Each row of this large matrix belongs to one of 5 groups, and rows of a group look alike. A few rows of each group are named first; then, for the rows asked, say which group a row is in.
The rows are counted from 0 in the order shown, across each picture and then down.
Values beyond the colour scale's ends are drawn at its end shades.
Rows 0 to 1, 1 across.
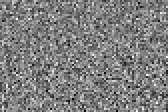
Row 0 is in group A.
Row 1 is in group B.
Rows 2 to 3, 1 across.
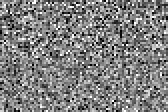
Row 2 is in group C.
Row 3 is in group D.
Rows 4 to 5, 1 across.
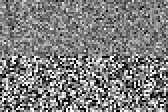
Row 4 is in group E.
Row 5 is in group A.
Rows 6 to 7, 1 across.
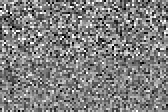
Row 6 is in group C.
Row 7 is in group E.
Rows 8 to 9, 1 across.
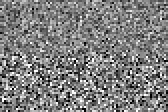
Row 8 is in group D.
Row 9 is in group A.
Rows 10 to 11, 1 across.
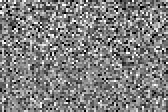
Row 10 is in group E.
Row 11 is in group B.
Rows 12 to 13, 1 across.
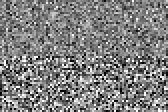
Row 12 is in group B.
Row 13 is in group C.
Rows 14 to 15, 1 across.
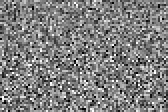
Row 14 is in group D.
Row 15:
A
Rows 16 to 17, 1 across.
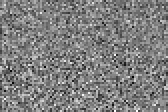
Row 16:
C
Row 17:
C
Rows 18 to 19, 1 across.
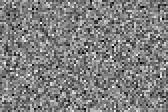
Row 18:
D
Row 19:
A
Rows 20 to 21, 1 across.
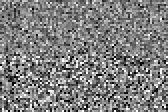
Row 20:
D
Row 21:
E
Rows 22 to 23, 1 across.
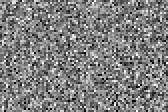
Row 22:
A
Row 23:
B
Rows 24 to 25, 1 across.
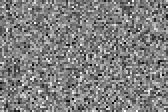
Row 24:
B
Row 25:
D
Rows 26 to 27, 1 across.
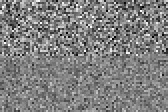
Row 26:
E
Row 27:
D
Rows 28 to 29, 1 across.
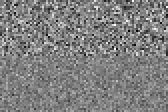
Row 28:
B
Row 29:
A
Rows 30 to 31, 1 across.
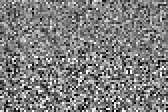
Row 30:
D
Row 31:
D
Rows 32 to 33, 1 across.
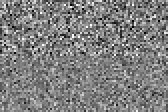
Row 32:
C
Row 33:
B
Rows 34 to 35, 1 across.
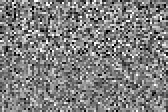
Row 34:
D
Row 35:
B
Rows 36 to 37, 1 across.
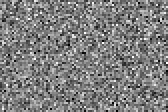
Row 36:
A
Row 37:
B
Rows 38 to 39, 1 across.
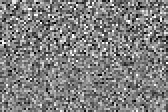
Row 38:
A
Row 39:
B
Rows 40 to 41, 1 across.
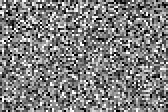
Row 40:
E
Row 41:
A
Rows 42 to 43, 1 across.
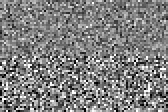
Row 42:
C
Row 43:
A
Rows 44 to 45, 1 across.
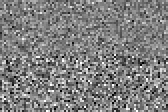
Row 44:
C
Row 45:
E
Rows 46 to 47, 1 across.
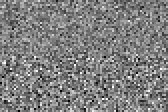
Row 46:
E
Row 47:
A
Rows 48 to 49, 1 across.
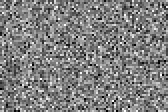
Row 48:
B
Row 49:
D
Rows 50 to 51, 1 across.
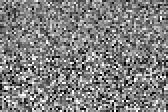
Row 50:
D
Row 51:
C
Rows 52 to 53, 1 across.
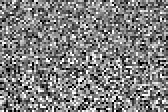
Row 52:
A
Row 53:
D
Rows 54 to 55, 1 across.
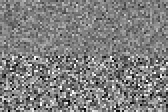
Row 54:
E
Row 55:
A
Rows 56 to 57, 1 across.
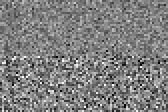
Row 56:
D
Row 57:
E
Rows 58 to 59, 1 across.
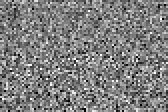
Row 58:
D
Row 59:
A
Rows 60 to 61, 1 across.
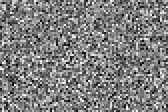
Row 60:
A
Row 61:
E
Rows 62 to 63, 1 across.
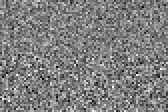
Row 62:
E
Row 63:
A
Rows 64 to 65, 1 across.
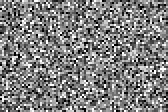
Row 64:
D
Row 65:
A
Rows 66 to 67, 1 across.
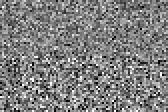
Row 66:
E
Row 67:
D
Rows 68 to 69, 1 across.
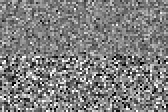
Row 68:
A
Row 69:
E
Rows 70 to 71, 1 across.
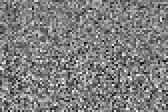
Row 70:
D
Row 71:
E
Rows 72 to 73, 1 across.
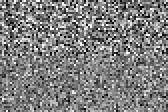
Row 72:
E
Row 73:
A
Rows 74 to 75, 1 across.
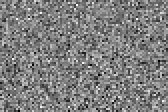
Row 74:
A
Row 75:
D
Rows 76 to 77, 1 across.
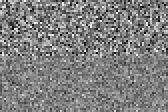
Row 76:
E
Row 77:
C
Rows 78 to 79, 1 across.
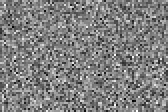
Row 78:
C
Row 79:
B
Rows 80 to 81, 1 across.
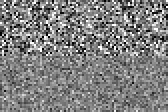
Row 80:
B
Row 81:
C
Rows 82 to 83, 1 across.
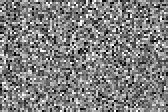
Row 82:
D
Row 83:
C
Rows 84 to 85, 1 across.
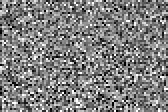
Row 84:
C
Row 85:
C
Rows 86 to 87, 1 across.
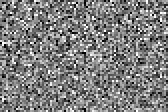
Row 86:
A
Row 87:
A
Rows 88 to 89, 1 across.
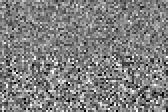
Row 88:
E
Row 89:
B
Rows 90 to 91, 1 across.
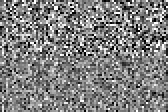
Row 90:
B
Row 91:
B
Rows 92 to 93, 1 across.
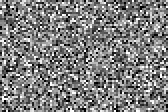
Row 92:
E
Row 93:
A
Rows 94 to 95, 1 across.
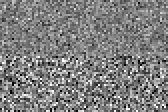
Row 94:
A
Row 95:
E
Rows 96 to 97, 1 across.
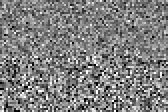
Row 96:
C
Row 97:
D
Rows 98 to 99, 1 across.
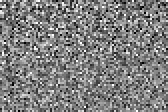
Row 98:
E
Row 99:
E
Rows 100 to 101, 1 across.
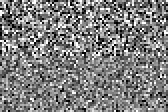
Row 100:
C
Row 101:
A
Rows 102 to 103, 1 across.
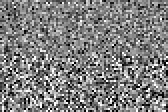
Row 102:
D
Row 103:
B
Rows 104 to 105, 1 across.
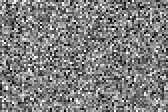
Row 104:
E
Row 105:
C
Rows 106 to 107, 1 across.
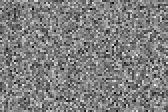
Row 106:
D
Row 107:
B
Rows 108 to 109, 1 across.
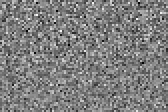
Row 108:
A
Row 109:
E
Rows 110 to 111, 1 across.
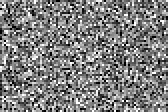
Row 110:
C
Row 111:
C
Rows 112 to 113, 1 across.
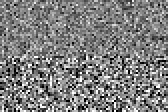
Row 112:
B
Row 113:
D
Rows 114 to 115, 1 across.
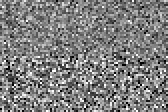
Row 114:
E
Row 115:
E
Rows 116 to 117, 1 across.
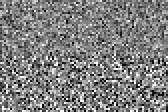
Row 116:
C
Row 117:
B
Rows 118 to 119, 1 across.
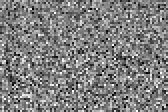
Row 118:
D
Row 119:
E
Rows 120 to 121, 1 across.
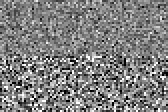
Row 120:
D
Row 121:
C
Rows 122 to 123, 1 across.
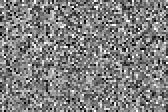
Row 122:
B
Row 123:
B
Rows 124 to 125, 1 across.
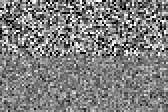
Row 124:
C
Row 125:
A
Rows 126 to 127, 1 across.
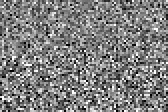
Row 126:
B
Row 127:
A
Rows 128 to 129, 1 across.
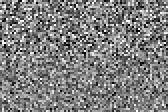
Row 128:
A
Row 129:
E
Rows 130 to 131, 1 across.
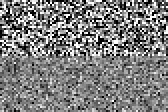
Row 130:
C
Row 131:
D
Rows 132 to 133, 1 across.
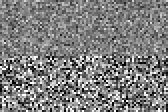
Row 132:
E
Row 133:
C
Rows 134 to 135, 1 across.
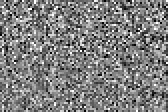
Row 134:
B
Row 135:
B
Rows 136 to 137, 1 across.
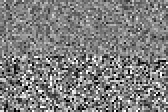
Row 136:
B
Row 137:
D
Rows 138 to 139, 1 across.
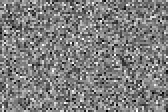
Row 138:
C
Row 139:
B
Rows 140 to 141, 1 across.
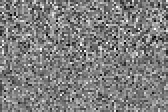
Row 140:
B
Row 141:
C
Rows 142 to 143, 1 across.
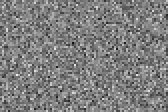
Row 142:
B
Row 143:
A
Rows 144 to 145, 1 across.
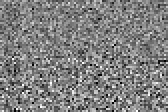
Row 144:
D
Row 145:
D
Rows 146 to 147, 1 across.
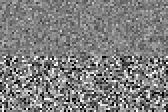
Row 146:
A
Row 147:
B
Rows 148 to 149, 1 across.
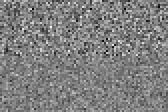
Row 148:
D
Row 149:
A
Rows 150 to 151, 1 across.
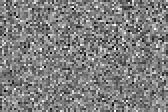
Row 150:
B
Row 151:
C
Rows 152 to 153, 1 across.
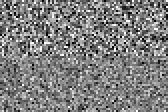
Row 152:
B
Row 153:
D
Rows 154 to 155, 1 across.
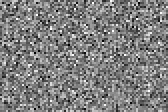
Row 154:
A
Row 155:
A
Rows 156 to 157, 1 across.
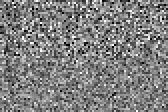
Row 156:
D
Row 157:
E
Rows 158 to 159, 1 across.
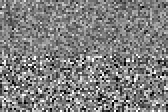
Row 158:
E
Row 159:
C
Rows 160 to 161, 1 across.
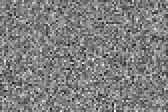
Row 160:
B
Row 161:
C
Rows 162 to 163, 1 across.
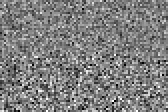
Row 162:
C
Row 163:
D
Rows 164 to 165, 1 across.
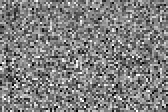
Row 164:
D
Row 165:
E
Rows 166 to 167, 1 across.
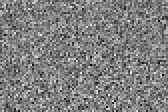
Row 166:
C
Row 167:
D
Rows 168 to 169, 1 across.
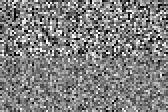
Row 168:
D
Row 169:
D
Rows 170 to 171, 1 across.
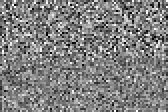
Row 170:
B
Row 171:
C
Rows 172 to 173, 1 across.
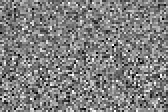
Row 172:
D
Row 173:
A
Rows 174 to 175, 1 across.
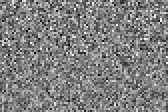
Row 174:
A
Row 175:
B
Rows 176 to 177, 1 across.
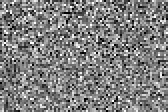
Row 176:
C
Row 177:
D
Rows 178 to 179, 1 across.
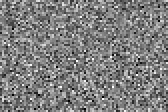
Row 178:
E
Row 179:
A
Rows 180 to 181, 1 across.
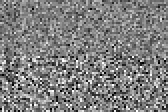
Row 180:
D
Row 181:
E
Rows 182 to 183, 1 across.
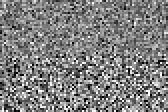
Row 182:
C
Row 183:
D
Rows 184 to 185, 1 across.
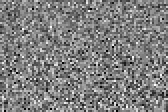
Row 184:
D
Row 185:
B
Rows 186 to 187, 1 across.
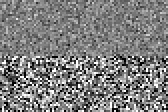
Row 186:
A
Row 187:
E
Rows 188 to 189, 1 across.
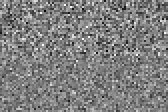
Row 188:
C
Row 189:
A
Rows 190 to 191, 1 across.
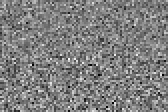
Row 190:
C
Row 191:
D
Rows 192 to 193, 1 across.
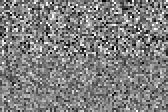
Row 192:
B
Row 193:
E
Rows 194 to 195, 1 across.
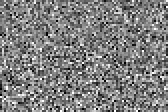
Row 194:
B
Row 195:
C
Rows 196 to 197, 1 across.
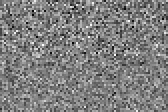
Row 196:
C
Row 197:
E
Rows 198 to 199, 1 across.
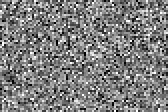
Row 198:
A
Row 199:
C
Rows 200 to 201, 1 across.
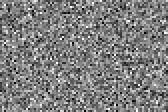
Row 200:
C
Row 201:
B
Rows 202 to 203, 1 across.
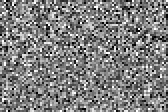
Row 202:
B
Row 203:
A
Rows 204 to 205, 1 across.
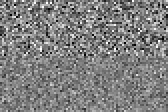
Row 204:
B
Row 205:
A
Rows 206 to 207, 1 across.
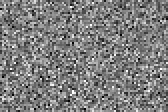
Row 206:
C
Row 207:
A
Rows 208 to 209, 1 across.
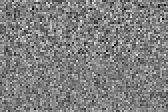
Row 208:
D
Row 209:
A
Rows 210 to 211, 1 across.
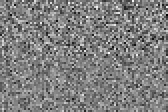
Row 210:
B
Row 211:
B
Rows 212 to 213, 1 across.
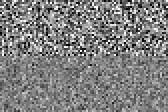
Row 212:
B
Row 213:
D
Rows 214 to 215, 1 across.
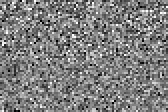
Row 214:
A
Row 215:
D
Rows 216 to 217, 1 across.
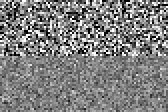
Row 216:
D
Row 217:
A
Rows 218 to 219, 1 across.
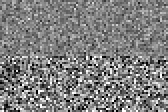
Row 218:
A
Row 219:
D
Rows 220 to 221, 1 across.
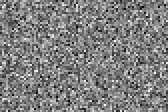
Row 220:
E
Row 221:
A
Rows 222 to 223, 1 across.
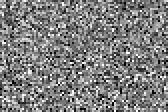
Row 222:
E
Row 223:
C
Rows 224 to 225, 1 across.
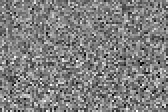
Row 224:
B
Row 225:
E
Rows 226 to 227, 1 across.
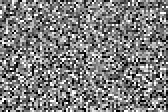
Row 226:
A
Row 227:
A
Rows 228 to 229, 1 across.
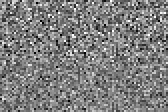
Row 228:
A
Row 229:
A
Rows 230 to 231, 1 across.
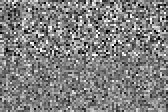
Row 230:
D
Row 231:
A
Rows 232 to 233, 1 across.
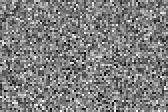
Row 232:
A
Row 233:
C
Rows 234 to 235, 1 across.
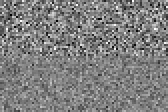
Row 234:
B
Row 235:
D
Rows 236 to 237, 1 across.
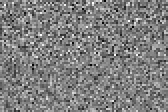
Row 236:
C
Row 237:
D
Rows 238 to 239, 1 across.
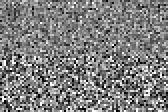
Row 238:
D
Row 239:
A
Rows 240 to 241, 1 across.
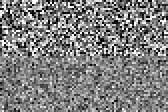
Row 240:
C
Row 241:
D
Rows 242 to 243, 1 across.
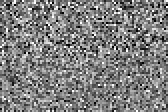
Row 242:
B
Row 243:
E
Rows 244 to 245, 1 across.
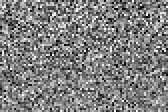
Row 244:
E
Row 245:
C
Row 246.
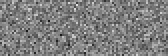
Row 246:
A
